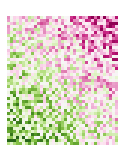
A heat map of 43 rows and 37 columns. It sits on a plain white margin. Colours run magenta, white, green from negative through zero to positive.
Grain: fine. Slope: up to the bottom left. Ninth with the highest average: bottom left. Histogram: bell-shaped. Ninth with the lowest average: top right. Mirror symmetry: none. Odd rows or columns: none. Stripes: none.
